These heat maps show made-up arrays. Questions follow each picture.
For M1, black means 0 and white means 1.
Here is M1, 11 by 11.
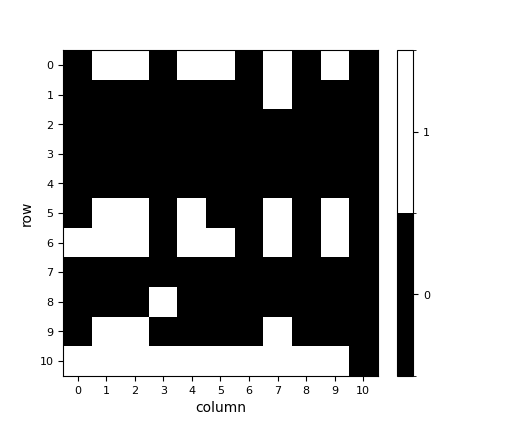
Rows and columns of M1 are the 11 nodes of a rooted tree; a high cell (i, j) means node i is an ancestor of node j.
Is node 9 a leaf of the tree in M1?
no
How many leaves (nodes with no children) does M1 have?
4
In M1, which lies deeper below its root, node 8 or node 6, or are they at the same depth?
the same depth
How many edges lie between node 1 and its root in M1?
5
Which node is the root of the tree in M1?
10
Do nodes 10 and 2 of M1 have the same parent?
no
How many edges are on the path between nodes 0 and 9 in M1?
2
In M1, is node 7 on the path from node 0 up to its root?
no
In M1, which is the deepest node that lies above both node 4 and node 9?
5
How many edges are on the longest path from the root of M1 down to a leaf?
6
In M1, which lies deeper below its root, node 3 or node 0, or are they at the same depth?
the same depth
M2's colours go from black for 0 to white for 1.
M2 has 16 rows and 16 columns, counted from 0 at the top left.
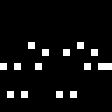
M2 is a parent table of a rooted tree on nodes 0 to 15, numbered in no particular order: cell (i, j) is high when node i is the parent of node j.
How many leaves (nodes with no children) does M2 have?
12
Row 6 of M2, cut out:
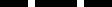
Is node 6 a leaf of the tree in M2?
no
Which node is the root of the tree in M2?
7
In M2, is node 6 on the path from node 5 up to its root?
no
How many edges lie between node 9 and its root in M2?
1
